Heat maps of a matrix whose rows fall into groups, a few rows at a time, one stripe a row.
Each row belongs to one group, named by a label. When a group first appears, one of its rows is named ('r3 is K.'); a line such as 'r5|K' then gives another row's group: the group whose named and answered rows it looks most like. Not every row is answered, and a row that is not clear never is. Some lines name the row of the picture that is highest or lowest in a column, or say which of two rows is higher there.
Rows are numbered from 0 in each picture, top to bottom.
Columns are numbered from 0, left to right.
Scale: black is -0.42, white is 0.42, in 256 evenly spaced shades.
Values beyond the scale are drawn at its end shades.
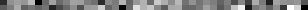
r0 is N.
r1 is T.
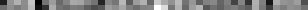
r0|N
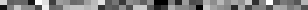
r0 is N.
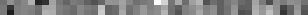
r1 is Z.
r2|Z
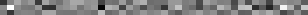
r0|N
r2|Z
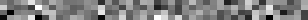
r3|N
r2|Z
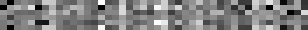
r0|Z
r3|Z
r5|Z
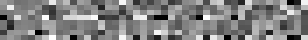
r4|Z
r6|N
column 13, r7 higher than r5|No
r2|T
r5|Z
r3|N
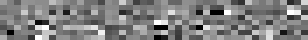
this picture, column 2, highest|5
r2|T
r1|T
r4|N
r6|Z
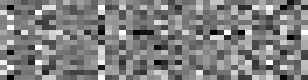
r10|Z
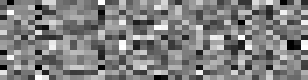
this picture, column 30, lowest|4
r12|T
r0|Z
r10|N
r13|N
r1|N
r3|N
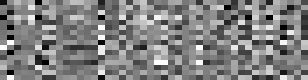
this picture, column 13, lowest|12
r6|T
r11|N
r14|Z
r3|N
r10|Z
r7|Z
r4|T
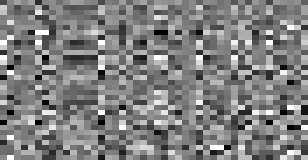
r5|T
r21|T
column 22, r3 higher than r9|Yes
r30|T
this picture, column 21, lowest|25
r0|N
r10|N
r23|T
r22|Z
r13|Z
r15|N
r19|Z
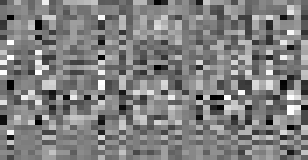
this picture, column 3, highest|19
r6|T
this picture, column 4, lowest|14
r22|T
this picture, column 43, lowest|21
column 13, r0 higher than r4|Yes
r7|N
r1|T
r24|N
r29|Z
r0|N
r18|T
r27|Z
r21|T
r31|Z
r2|T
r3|Z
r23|N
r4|N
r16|Z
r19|T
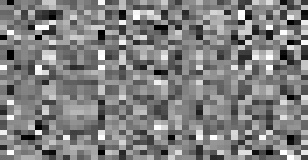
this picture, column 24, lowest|27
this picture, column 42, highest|31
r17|Z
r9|T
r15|T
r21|N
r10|Z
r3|T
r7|N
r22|N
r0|Z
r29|N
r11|Z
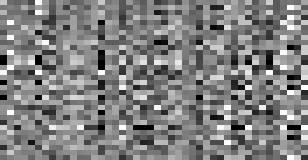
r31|T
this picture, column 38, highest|14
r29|N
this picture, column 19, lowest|25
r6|N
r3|T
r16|N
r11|N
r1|T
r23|T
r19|N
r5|T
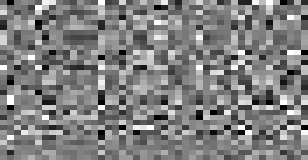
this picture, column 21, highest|25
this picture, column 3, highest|26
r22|T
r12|T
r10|T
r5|N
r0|Z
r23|N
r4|N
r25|T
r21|Z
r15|Z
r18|N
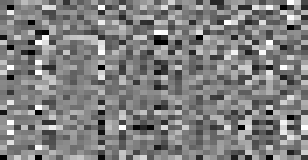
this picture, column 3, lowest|10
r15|Z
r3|T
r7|N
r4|T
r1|Z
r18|Z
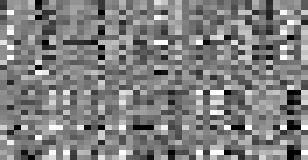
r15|T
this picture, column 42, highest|4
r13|N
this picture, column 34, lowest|25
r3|N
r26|Z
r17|T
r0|N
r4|T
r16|Z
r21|Z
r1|N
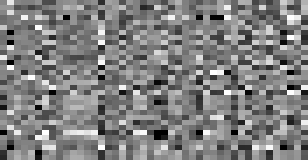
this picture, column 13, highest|26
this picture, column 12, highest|26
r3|T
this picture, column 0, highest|11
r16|N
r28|Z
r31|N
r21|N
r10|N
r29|Z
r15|T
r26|N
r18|T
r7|T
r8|Z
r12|Z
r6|Z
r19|N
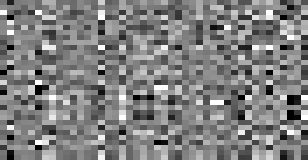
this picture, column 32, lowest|20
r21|N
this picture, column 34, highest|26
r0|Z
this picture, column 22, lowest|28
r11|T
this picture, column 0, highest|2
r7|T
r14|N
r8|N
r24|Z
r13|Z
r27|Z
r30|Z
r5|T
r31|Z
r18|N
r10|N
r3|Z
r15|T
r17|N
